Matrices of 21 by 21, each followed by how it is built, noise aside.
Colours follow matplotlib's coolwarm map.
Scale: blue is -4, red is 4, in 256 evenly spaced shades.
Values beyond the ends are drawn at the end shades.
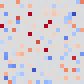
sparse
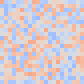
noise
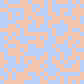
noise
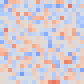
noise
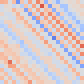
Toeplitz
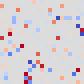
sparse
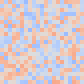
noise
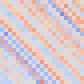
Toeplitz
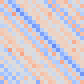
Toeplitz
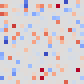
sparse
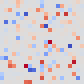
sparse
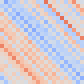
Toeplitz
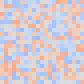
noise
